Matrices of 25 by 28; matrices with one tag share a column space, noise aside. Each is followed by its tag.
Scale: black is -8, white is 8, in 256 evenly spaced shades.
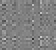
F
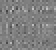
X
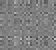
F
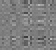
F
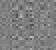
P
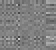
F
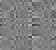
P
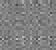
F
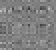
X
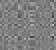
P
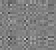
F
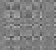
P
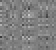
P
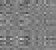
F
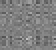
F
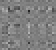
X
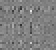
X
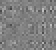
X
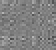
F
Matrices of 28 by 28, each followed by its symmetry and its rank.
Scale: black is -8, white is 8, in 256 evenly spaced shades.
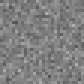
neither, full rank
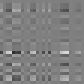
neither, rank one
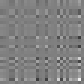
symmetric, rank one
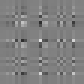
symmetric, rank one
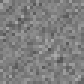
symmetric, full rank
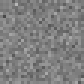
antisymmetric, full rank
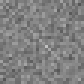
symmetric, full rank
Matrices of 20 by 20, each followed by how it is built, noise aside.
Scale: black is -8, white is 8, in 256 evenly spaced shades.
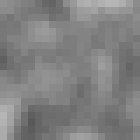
smooth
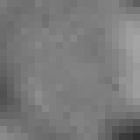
smooth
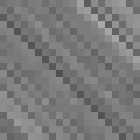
Toeplitz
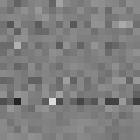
uneven rows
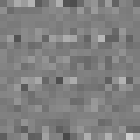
uneven rows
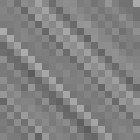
Toeplitz
